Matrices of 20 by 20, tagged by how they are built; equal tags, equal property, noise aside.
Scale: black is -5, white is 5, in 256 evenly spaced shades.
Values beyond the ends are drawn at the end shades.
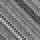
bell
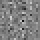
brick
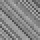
bell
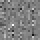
brick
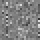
brick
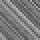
bell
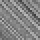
bell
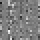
brick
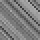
bell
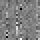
brick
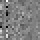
brick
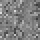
brick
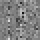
brick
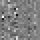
brick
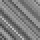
bell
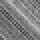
bell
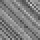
bell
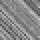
bell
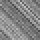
bell
